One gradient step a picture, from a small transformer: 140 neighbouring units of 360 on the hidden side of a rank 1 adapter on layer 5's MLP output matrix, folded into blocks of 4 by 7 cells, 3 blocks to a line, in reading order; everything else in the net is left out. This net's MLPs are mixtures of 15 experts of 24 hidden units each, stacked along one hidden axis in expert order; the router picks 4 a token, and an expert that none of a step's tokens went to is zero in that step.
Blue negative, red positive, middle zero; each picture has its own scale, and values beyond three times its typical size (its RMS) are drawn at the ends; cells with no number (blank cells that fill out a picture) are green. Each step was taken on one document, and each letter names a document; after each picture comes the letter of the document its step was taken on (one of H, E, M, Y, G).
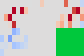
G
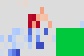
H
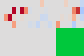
G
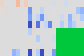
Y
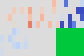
G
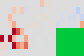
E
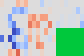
E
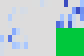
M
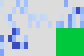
G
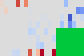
Y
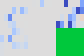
M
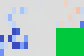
G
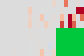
Y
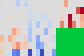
Y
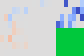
M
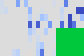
Y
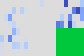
M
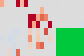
H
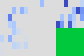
M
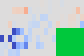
E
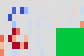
G
